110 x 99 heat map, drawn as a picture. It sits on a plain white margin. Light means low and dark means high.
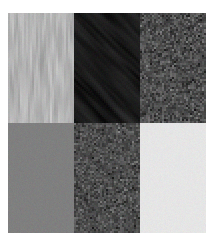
It is made of 2 by 3 panels. Panel 1,1: low, streaked downward, faint in contrast. Panel 1,2: very high, slanting down to the right, faint in contrast. Panel 1,3: high, fine-grained. Panel 2,1: middling, flat. Panel 2,2: high, fine-grained. Panel 2,3: very low, flat.
